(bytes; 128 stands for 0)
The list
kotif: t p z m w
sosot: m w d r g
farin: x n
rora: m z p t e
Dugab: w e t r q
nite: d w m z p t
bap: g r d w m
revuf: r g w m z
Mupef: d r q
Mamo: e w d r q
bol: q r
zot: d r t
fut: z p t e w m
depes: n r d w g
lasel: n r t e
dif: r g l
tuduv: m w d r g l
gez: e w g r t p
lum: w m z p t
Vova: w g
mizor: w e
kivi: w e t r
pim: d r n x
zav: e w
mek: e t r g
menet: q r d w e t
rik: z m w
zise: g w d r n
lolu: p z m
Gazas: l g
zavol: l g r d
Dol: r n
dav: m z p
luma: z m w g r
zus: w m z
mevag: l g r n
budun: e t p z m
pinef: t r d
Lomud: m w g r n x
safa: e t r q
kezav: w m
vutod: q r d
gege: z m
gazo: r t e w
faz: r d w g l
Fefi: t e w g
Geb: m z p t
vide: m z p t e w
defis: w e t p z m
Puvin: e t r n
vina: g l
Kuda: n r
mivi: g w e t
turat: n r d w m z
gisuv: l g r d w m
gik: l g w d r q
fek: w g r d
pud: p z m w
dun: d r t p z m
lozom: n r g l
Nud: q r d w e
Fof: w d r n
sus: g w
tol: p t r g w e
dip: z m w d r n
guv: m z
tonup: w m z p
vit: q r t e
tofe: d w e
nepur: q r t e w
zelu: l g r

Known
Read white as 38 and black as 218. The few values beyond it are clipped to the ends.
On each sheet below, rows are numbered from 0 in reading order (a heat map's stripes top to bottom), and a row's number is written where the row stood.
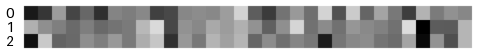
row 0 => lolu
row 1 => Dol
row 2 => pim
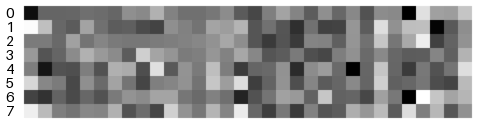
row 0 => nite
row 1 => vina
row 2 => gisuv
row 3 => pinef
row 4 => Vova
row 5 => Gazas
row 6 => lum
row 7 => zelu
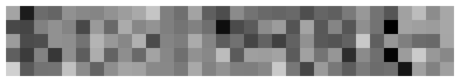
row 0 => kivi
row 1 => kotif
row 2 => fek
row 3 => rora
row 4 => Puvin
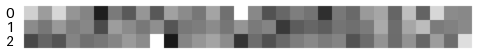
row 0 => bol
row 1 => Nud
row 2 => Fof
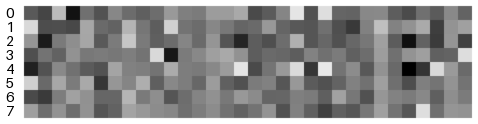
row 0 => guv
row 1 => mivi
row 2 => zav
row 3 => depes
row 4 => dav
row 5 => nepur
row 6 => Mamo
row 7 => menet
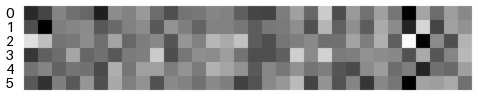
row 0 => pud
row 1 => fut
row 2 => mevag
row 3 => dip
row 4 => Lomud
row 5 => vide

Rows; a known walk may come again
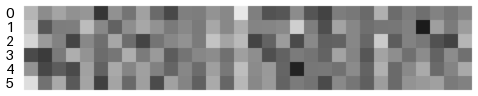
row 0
vutod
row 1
Puvin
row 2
Gazas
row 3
Mamo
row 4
tol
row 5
vit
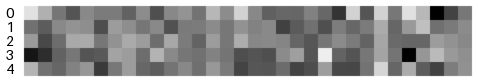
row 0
dif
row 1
Nud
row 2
gez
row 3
tonup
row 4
sus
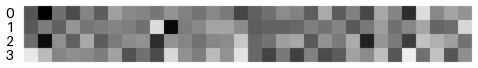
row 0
defis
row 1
depes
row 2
budun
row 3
zelu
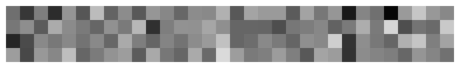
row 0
rora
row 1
zise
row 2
dun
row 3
safa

